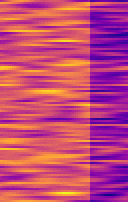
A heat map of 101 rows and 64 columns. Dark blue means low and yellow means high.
Ninth with the lowest average: top right. Grain: streaks across. Seam: vertical, 70% of the way across, the left part higher.
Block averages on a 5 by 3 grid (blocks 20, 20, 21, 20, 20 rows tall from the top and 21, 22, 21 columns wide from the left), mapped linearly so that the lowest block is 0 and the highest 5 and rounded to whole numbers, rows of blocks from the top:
450 / 450 / 441 / 551 / 450
